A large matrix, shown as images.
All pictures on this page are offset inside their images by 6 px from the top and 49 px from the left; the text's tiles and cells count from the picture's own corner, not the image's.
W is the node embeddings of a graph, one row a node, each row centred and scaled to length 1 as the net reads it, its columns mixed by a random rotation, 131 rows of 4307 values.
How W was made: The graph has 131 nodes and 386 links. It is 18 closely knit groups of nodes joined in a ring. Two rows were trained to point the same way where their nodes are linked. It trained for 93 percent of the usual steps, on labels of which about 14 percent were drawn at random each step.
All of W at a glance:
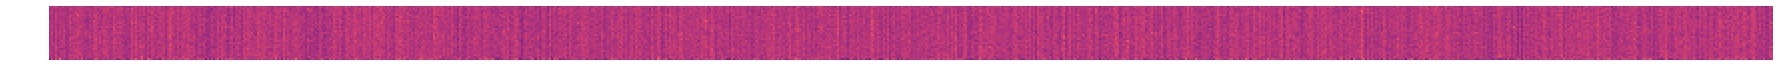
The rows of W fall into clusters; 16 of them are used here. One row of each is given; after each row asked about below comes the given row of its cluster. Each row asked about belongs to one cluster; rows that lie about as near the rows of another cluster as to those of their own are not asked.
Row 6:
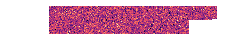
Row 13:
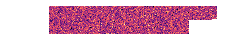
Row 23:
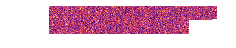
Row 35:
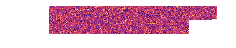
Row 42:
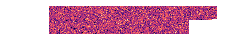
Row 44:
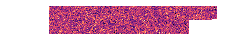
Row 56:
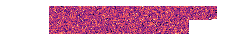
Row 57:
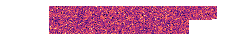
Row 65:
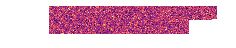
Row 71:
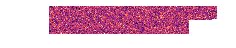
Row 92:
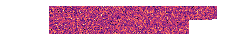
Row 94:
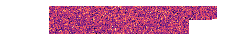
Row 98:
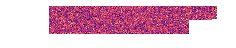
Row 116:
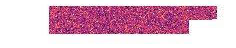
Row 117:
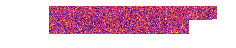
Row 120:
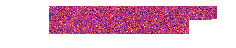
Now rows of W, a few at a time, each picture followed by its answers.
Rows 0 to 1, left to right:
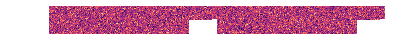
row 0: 35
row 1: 42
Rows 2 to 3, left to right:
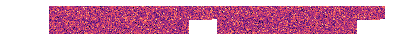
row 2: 117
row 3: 117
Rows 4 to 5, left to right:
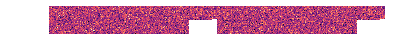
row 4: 65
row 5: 65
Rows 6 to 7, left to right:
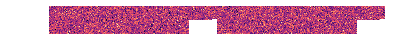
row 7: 56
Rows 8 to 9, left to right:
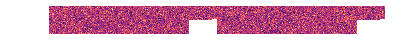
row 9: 65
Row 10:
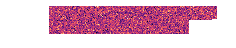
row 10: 65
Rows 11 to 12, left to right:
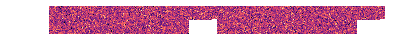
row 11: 56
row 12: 6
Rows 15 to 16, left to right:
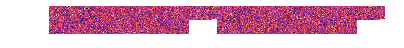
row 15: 120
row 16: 65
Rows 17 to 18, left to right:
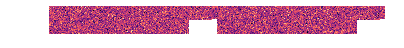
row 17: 120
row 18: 116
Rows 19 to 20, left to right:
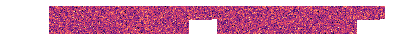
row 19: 71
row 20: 35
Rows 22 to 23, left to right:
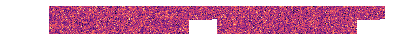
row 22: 44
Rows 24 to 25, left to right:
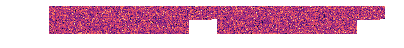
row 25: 117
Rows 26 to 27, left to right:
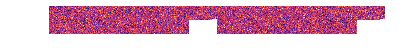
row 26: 42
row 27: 13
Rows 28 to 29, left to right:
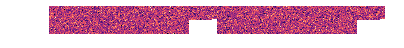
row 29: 94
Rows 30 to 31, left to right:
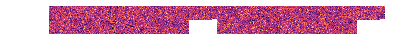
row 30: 44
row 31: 120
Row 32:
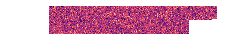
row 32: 56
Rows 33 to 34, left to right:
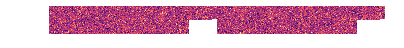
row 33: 92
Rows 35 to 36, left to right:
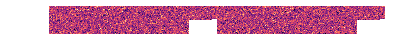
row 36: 35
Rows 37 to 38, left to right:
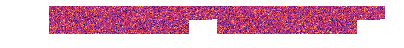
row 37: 98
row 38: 23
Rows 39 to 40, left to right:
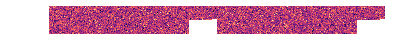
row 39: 120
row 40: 6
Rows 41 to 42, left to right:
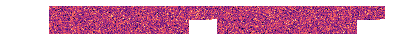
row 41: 120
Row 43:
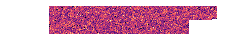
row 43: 98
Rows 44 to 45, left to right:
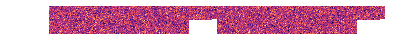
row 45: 35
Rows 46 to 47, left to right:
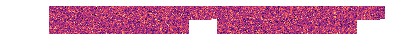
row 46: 57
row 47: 44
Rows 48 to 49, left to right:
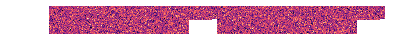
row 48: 13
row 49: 116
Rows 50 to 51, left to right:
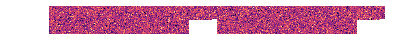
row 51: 120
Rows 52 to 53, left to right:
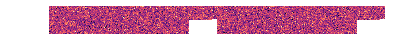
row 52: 117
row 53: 120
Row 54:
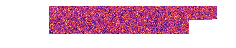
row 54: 117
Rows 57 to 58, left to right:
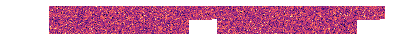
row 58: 44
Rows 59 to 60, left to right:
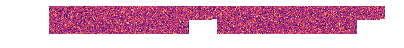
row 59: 98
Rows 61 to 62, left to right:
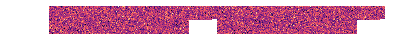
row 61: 44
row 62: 117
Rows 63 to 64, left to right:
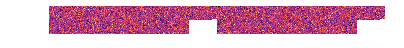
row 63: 13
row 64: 71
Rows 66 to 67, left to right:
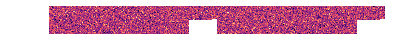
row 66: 65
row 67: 6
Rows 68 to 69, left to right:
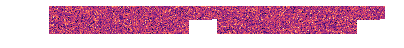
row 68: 23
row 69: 94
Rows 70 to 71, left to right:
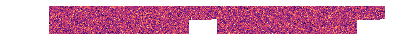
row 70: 116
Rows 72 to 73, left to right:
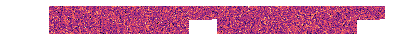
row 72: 23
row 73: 116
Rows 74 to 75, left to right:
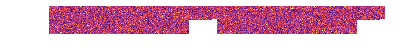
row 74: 116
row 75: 35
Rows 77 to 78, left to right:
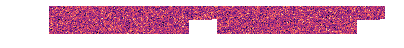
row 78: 94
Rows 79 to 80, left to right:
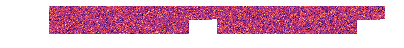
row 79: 116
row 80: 98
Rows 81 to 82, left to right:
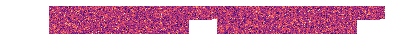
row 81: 6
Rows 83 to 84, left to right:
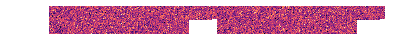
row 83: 35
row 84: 94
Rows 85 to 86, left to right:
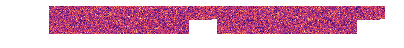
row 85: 56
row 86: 56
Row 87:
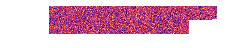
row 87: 13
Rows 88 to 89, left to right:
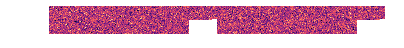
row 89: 42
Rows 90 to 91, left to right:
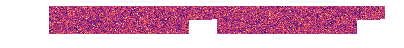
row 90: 117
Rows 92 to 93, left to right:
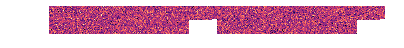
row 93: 65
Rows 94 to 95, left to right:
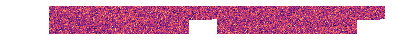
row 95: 71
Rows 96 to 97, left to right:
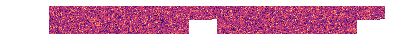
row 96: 13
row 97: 44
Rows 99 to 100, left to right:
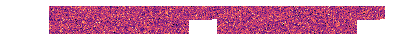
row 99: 44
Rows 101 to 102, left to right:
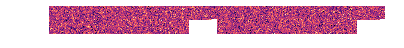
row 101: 42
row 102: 42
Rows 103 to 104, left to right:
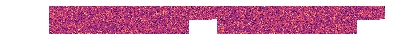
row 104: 57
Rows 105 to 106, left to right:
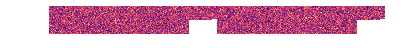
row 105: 23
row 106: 13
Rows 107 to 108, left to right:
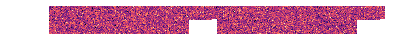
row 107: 57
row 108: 6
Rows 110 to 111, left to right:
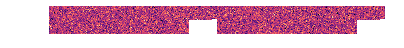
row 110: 13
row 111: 6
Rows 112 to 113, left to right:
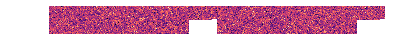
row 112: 56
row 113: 116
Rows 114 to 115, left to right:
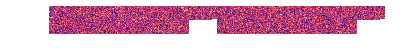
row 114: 94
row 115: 13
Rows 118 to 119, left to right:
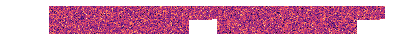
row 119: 120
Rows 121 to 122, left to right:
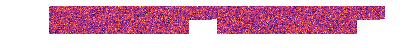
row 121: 94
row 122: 116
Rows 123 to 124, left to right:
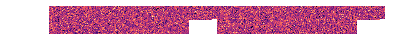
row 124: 42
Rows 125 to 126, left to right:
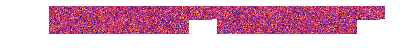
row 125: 42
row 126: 65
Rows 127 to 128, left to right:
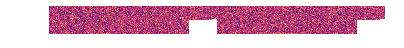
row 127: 42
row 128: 6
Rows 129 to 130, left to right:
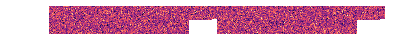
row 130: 44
